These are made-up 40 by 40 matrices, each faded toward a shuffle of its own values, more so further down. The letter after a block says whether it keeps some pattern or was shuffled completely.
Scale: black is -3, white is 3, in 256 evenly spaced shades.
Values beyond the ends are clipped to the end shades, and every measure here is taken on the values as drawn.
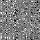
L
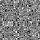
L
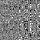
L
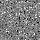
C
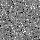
C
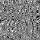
L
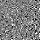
L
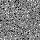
C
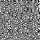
L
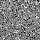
C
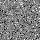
C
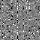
L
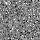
C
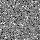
C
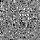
L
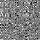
L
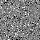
C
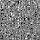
L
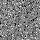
C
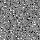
C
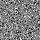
C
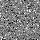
C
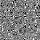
L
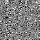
L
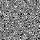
L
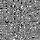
L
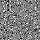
L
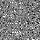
L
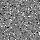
C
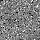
C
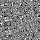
L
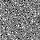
C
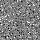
C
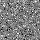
C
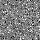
C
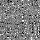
L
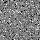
C
